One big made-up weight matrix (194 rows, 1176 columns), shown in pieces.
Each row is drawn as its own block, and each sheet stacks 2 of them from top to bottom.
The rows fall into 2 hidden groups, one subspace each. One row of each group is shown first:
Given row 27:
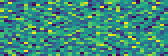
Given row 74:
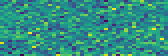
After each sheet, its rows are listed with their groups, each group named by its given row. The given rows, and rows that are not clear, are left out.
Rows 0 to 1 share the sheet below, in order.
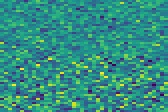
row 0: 74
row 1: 74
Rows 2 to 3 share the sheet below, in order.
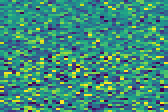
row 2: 74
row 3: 27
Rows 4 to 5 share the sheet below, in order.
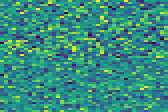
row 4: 74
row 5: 27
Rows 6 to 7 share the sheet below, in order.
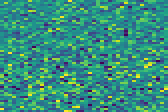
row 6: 74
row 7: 27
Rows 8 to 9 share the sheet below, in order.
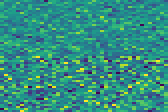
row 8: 74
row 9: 27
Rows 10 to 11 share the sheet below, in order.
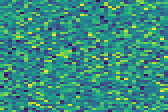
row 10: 74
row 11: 27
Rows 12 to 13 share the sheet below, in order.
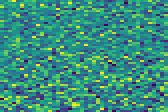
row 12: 27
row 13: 74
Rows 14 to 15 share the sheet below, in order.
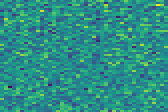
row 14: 27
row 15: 74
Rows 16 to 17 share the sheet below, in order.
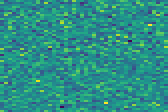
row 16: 27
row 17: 27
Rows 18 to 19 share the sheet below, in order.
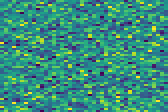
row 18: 74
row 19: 74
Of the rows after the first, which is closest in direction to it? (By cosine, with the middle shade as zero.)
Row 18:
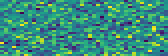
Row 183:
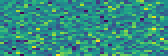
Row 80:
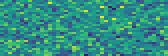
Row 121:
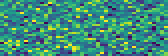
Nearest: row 183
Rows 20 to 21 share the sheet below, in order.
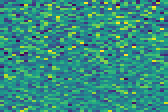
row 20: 27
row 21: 27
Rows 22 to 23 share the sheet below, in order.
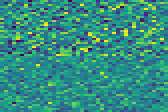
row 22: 74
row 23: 74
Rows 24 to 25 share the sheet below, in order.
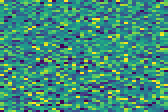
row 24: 27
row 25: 27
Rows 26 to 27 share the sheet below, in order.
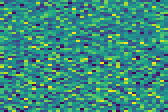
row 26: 27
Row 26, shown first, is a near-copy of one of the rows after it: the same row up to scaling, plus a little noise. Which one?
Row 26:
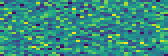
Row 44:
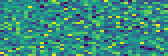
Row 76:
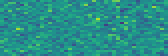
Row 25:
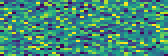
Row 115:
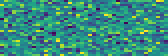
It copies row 25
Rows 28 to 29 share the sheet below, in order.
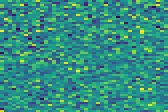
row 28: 27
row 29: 27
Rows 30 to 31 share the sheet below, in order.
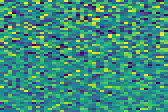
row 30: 27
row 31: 27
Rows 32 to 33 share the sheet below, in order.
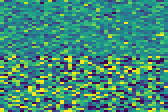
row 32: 27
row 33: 27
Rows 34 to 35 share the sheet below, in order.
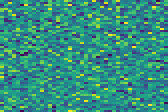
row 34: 27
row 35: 27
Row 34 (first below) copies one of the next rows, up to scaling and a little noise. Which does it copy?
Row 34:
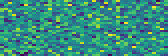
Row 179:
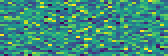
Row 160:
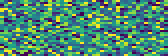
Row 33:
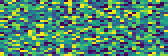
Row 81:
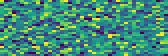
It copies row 160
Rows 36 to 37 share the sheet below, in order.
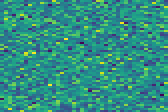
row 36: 27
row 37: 74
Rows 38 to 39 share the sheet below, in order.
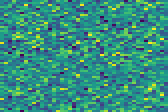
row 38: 74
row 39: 74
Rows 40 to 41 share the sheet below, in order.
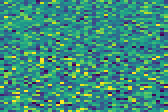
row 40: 27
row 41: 27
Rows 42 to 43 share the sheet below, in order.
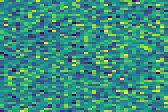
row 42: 27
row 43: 27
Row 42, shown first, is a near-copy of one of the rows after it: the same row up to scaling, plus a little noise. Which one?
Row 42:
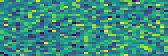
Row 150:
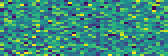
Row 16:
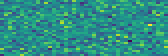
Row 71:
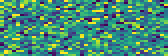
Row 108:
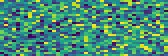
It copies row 108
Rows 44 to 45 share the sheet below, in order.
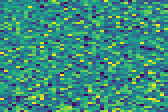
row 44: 27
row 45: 74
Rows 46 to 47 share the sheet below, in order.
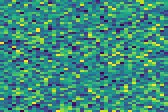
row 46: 74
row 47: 74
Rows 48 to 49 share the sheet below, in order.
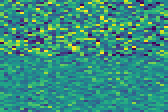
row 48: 74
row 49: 27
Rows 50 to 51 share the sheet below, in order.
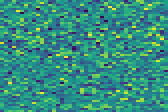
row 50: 74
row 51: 27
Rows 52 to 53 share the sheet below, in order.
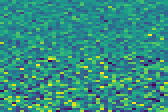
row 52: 74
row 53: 74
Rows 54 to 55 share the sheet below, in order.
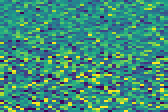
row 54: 74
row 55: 27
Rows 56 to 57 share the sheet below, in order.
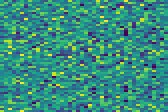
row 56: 74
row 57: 74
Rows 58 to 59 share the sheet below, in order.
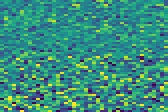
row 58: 27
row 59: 74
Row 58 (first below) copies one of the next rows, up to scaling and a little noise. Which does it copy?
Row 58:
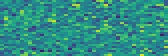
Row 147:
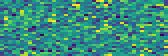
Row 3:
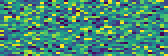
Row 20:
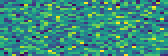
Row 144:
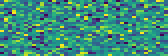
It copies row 147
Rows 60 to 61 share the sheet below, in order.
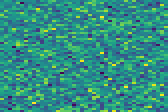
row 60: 74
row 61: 74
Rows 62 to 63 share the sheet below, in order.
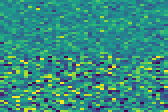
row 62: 74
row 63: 27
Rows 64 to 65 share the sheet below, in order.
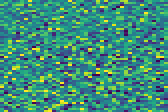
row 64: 74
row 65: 27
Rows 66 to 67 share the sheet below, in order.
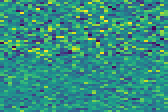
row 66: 74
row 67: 27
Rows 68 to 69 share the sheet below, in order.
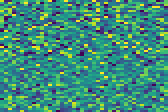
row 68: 27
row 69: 74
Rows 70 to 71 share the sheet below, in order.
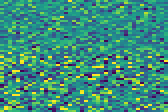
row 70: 74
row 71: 27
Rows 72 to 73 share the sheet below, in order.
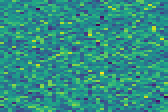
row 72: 74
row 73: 74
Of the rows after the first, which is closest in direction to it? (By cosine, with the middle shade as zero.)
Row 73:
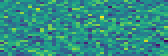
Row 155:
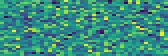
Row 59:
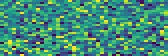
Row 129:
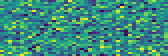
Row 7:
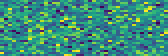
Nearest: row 59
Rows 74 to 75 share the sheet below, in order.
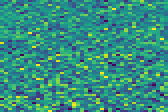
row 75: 74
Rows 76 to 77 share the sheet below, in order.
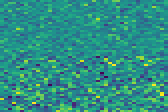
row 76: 27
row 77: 74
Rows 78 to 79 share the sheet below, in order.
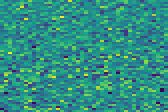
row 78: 74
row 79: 27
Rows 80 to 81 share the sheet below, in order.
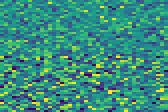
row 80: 74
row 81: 27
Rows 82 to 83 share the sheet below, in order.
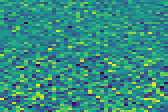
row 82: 27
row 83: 74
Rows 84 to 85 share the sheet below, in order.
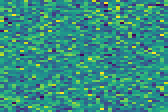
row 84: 27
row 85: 74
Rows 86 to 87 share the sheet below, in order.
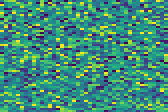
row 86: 27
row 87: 27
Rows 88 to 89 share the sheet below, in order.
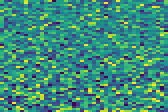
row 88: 27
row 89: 74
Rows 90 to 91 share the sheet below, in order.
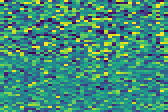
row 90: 27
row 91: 27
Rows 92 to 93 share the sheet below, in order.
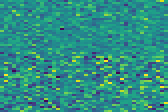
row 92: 27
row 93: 27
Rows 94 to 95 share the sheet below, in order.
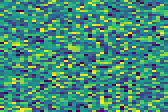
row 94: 74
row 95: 74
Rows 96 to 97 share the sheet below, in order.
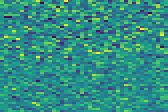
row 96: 27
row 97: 27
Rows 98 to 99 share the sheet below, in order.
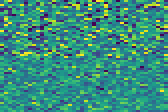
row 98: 27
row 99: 27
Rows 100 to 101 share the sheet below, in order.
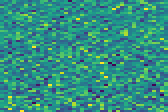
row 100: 74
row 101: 74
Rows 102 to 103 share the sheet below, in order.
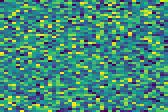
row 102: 27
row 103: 74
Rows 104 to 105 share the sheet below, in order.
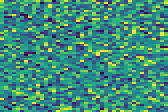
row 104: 27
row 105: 74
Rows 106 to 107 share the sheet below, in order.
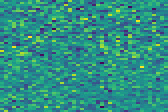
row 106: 74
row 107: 27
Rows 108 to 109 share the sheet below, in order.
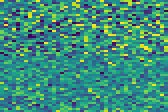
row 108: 27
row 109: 74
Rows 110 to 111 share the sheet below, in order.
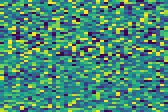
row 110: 74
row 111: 27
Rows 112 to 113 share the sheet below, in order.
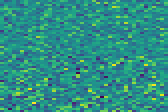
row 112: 27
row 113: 74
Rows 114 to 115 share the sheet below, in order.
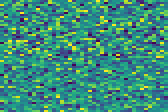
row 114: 74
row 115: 27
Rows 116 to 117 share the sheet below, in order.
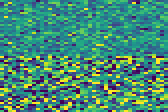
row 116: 27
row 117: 27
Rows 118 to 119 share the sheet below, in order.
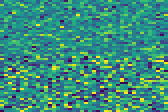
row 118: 27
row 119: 27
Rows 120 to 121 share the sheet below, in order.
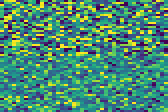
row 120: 27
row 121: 74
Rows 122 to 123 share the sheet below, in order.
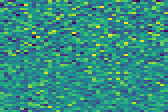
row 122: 27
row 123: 27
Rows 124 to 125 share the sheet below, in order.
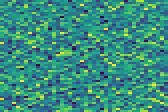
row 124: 74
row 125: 74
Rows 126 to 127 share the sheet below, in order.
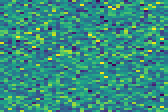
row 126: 74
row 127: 74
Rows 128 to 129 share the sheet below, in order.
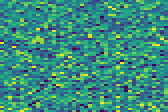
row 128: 74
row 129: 74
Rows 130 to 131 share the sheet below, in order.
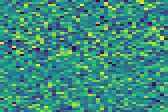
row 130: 74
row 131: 74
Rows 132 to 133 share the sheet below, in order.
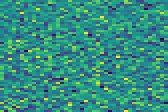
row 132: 74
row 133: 27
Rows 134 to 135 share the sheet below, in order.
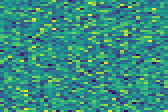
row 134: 74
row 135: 27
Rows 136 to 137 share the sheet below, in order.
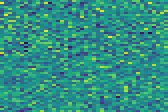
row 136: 27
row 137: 74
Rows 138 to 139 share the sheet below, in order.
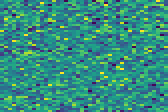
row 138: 27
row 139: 74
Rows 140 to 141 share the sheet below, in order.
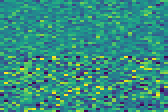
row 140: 27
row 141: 27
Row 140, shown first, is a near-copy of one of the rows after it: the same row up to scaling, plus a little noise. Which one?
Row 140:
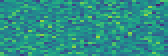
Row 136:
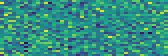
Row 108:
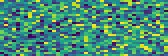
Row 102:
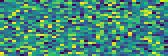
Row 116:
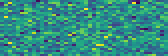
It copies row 102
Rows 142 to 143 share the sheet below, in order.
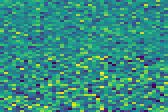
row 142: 27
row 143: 74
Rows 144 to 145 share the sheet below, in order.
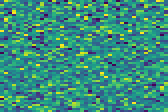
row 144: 27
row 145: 74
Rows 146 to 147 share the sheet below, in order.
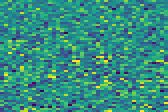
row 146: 74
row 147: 27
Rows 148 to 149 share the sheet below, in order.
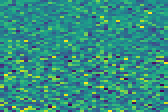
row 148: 74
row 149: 27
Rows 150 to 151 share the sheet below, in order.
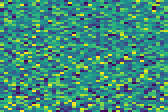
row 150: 27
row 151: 74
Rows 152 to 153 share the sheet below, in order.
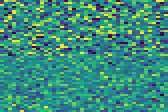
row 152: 27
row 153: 74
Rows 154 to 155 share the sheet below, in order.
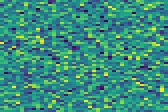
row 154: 74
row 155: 27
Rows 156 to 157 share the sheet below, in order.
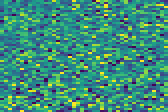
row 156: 27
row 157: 74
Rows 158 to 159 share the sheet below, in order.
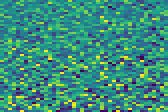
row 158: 74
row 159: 74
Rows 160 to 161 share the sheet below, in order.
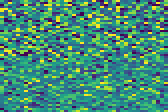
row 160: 27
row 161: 27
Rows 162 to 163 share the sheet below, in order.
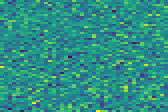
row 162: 27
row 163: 74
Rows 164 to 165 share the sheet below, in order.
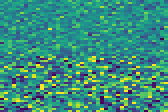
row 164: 74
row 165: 74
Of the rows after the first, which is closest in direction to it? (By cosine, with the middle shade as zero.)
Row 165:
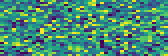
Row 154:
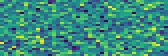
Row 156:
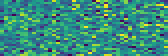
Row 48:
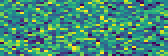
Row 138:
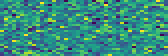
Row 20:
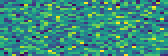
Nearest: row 48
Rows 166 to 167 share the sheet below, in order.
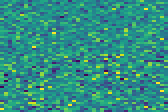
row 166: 74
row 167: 27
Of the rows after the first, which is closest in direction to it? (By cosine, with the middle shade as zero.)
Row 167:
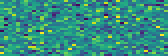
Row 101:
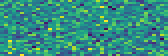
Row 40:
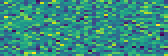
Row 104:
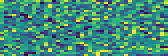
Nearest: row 104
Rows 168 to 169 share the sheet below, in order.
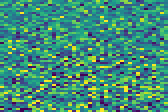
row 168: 74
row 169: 74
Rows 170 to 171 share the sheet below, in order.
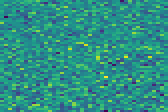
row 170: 27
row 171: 74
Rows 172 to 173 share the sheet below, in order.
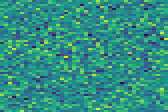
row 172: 74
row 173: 27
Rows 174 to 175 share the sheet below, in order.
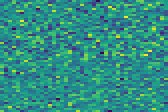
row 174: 74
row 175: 27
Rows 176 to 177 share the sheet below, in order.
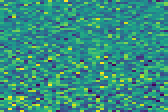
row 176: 27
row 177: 74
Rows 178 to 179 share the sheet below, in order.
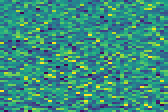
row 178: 74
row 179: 27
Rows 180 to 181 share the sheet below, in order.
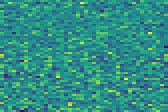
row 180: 27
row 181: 27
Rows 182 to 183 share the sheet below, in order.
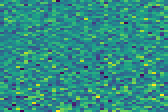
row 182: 27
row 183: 74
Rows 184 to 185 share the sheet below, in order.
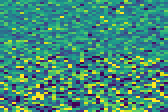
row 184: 74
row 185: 74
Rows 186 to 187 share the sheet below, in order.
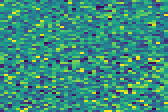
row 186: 27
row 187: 27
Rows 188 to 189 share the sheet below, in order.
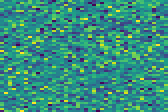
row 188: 74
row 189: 27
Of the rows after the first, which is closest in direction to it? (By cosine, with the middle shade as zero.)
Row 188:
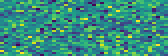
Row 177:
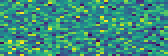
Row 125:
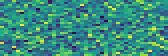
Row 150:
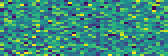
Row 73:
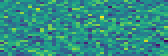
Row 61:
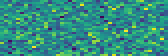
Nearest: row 125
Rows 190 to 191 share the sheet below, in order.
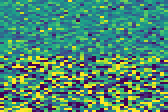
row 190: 74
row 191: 74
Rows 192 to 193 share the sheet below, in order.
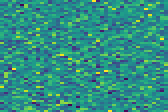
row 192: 74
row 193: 27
